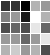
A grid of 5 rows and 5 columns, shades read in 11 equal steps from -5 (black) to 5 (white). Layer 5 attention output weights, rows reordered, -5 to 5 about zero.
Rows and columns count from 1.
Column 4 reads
2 5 4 1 2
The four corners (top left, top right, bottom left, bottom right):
-3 1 2 -2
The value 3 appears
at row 5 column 2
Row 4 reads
1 1 -1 1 4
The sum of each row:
-8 4 -2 6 6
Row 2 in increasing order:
-4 0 1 2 5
